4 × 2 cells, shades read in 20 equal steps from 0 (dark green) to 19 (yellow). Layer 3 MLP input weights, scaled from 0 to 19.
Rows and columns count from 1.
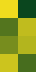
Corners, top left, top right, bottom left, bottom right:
19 0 16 5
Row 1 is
19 0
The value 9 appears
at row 3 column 1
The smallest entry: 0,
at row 1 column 2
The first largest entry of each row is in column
1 2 2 1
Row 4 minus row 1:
-3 5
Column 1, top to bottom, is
19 6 9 16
